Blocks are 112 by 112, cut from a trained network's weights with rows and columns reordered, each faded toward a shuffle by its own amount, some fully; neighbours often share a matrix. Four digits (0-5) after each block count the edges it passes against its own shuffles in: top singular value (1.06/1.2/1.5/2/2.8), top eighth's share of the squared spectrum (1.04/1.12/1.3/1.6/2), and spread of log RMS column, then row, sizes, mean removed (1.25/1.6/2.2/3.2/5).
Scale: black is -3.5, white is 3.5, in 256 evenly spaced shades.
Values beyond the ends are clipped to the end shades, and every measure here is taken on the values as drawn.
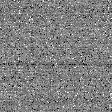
2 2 1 1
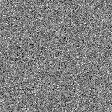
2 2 0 0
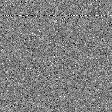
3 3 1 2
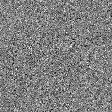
2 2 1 0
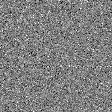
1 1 0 0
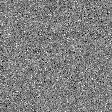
0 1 0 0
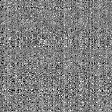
3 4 1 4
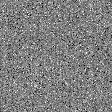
1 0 0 0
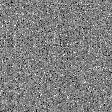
1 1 0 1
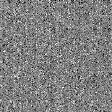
2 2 0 2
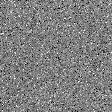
0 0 0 0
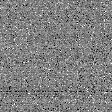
2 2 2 1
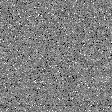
0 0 0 0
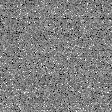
1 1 1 0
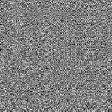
4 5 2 3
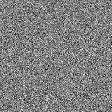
3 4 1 2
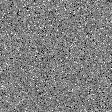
0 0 0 0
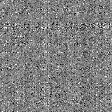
3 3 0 3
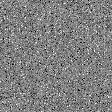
1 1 0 1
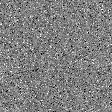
0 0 0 0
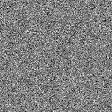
2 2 0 1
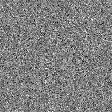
2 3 0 1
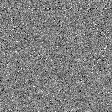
1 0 0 0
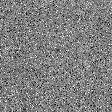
1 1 0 0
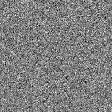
2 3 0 1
